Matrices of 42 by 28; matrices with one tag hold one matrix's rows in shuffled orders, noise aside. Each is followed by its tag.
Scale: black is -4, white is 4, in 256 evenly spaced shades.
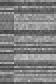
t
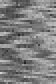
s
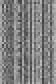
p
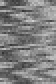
s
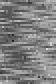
s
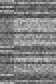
t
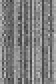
p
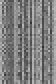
p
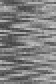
s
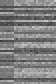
t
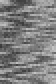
s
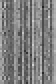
p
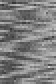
s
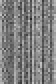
p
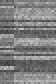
t
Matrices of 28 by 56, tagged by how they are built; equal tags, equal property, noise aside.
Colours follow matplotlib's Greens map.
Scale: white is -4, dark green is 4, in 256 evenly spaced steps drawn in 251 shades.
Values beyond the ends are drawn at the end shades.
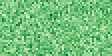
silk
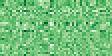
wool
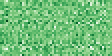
wool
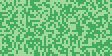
silk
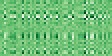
wool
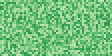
silk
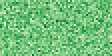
silk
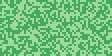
silk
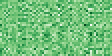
wool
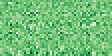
wool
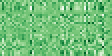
wool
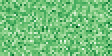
silk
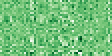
wool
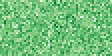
silk
